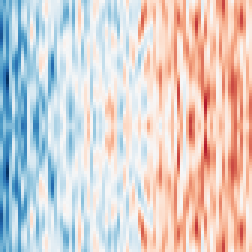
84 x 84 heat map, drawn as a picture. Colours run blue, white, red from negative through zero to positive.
Slope: up to the right. Grain: streaks running down. Mirror symmetry: top to bottom.
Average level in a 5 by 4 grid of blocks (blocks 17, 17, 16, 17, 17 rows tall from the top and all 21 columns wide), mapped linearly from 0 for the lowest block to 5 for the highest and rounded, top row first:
1 2 4 5 | 0 2 4 5 | 0 2 3 5 | 0 2 4 5 | 1 2 4 5
